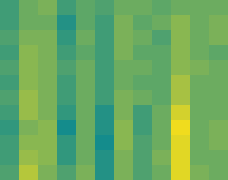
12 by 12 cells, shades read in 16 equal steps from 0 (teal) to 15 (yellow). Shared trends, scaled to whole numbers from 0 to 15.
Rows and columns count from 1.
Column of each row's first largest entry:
3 10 10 2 2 10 10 10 10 10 10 10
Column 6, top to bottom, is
4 3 3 3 3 3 3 1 1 0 1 1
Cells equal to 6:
41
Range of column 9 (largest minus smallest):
3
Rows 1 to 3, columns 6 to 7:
4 6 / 3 7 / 3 7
